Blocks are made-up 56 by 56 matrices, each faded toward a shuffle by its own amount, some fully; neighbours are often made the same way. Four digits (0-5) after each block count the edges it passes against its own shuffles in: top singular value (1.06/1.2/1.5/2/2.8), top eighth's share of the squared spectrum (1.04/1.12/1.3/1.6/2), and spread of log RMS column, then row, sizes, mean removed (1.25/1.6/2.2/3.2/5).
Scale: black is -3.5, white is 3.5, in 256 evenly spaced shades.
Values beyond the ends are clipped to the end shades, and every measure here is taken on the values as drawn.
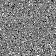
0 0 0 0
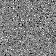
0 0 0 0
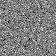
0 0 0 0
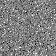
0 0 0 0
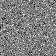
0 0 0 0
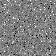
2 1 1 0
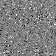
0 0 0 1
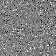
2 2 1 0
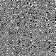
1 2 2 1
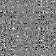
2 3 3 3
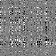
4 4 3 3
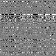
4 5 1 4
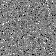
1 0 0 0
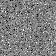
1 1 0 0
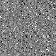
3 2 0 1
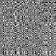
4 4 3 3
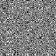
4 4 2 2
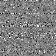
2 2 0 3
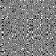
4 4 2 2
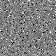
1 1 0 0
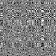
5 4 3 3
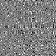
4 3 2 2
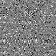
3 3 1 1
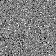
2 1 0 0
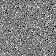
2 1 0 0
